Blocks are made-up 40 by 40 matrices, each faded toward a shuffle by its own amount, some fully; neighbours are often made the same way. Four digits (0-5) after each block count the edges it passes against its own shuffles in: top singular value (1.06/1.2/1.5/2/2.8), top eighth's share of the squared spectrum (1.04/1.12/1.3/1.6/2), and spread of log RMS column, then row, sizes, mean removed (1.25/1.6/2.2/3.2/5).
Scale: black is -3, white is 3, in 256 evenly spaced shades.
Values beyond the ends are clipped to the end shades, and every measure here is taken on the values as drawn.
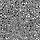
2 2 0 1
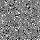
2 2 0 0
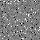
2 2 0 0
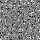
1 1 1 0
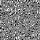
3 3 2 1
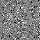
3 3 2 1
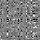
4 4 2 2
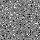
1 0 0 0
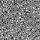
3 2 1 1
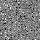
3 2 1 0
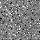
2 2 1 0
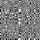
4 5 3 2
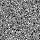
0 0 0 0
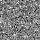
0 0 0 0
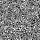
0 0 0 0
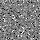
0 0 0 0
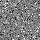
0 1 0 0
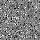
2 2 1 0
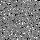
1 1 0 0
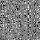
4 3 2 1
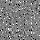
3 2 1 0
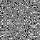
3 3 1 0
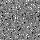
2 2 0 0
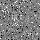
2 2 0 0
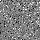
0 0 0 0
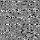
3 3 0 2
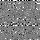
3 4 0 2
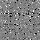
2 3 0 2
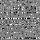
3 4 0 2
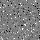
0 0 0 0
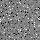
0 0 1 0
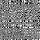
3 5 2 3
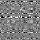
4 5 1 3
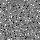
0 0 0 0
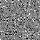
2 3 0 2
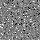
1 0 0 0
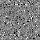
2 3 0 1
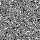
1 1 0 0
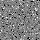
2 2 0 0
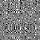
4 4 2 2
